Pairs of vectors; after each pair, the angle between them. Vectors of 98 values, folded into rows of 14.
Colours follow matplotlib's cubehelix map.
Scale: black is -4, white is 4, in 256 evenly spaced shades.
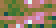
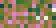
orthogonal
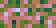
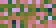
partly aligned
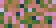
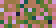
nearly parallel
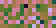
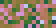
nearly opposite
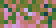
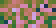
partly aligned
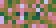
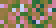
orthogonal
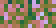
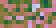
partly aligned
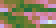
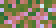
orthogonal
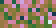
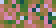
nearly opposite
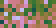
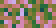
partly aligned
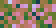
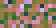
orthogonal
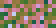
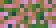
nearly opposite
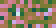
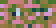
nearly parallel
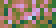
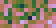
nearly opposite
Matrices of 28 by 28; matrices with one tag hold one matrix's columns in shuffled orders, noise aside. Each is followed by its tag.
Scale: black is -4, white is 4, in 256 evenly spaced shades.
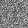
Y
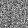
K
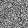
Y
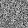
K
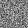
K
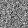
K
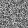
K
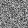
Y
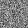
K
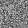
K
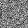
Y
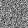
Y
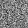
K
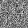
K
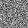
Y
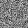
Y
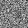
Y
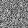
Y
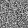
K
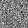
K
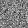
K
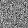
K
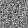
K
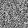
K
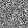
Y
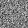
K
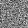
Y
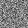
Y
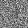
Y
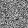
Y
